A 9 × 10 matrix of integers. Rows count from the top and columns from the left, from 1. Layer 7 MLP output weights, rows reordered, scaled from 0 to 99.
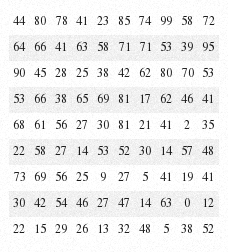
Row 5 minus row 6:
46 3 29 13 -23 29 -9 27 -55 -13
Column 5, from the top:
23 58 38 69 30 53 9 27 13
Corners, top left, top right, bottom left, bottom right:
44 72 22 52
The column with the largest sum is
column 6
